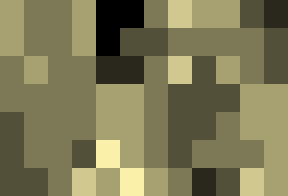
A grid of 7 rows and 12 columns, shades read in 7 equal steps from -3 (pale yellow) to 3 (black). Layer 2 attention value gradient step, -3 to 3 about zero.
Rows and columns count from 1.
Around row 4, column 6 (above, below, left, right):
2 -1 -1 0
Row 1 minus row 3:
-1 1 0 -1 1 1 0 0 -2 0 1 1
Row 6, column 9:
0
